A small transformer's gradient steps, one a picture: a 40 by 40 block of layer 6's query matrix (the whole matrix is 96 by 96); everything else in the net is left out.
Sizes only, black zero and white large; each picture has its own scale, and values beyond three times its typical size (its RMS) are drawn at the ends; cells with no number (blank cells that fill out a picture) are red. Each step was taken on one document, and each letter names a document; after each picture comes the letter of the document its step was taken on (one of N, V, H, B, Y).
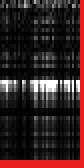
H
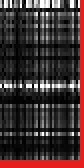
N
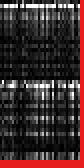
N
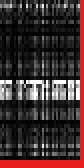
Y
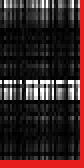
N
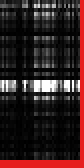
H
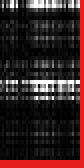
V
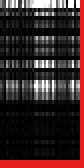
V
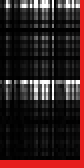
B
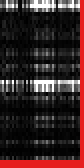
V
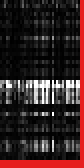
B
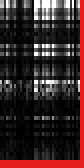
H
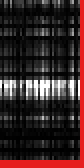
N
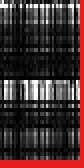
N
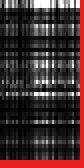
V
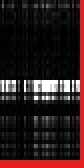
H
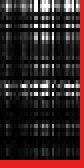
B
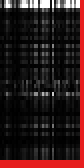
B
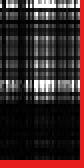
V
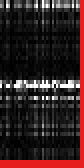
Y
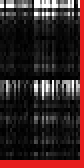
H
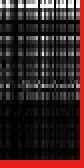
Y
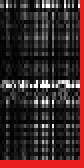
B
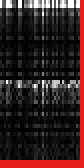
Y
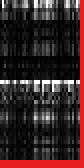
H
